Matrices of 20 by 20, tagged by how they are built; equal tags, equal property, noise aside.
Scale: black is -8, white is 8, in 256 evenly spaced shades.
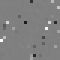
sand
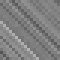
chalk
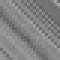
chalk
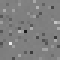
sand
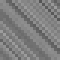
chalk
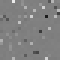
sand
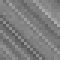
chalk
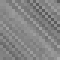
chalk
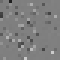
sand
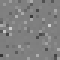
sand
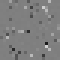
sand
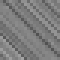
chalk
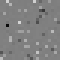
sand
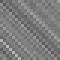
chalk
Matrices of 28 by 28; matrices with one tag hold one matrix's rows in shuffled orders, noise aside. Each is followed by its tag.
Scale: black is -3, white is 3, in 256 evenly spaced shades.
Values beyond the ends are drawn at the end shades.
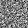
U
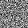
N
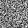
U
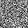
U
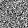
U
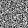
U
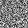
U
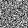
U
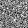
U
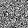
N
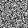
U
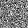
N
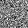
N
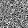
N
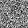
N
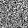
U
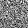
N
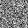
U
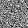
N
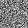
U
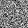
N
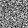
U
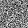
N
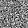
N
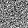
N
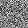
N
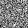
U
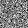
U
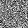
U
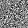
N
